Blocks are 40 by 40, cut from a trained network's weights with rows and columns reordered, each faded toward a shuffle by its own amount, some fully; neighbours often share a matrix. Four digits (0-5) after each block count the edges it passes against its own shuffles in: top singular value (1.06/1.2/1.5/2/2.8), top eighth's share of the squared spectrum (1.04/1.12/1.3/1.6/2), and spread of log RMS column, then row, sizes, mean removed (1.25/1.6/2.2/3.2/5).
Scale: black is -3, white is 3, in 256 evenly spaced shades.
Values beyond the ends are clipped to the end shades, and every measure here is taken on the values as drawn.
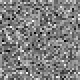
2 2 0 0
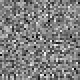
2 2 0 1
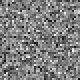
0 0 0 0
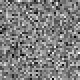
1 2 1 0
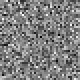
0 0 0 0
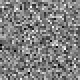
2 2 0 0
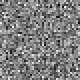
2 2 0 0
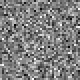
0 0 0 0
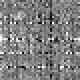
3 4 1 3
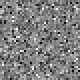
0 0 0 1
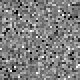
0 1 0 0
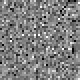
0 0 0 0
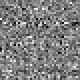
2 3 0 2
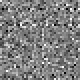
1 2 0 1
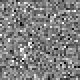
0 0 0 1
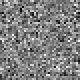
2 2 0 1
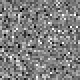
1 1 0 1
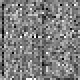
3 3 1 2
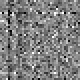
2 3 1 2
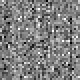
2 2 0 1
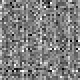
3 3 0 2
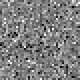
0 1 0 0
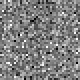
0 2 0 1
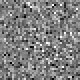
1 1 0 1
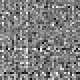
2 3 0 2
